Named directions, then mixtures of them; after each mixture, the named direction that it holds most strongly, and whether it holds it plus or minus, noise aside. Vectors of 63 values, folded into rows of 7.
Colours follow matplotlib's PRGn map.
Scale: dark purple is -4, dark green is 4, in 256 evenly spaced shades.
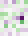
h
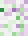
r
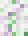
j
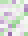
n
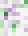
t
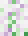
j, plus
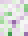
n, minus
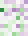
r, plus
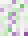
j, minus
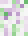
t, plus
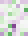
n, minus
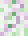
j, plus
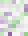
n, plus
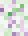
j, minus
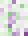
j, minus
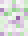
r, minus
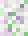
j, plus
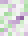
n, minus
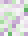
n, minus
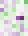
h, plus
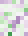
n, minus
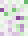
r, minus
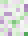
n, plus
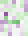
n, plus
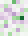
h, minus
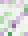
n, minus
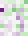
r, minus
